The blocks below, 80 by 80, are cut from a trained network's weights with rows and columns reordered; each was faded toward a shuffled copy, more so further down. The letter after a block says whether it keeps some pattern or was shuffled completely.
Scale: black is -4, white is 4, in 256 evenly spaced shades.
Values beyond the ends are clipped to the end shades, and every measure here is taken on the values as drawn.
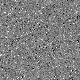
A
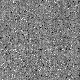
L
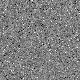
A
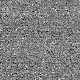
L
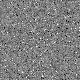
A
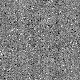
L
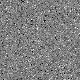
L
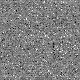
L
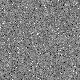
A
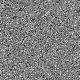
A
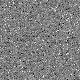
A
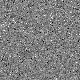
A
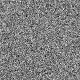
A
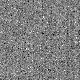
L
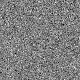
A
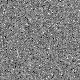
A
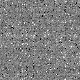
L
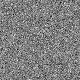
A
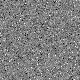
A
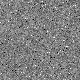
A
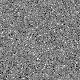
A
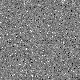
A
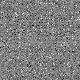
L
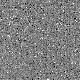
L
